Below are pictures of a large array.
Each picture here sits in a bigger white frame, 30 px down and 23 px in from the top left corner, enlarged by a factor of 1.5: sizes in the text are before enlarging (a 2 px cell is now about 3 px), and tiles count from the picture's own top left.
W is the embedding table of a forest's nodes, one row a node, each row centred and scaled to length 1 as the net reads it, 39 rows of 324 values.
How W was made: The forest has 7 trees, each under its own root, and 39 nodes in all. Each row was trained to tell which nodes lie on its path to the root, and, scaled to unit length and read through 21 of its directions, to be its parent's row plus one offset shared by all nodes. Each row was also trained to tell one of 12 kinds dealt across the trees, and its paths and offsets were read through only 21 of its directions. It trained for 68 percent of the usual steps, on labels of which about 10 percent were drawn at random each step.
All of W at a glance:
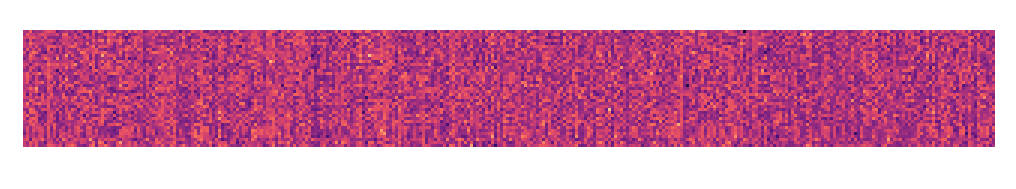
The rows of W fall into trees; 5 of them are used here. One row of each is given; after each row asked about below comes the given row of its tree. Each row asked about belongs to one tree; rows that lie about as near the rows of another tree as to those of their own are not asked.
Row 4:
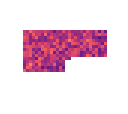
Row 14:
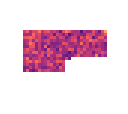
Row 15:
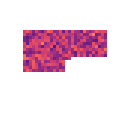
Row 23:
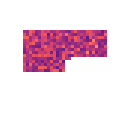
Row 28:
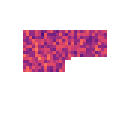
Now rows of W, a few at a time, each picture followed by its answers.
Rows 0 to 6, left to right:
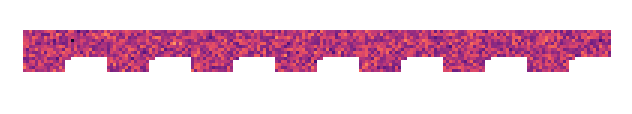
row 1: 14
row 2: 4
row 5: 23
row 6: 15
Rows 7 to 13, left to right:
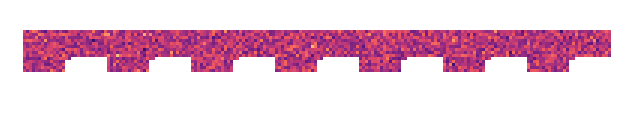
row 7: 23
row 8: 23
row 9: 28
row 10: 23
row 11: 14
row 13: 15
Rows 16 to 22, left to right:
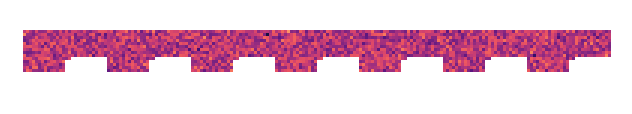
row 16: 15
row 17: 14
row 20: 28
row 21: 4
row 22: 14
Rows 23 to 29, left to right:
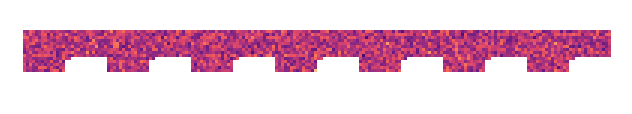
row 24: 14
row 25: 15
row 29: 23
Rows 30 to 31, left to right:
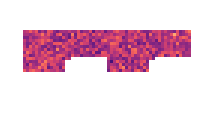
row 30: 28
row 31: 23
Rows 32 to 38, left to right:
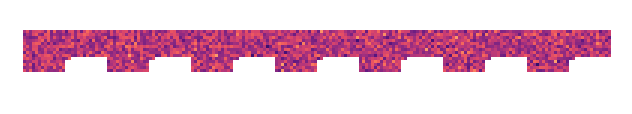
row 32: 28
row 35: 23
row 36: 14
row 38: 23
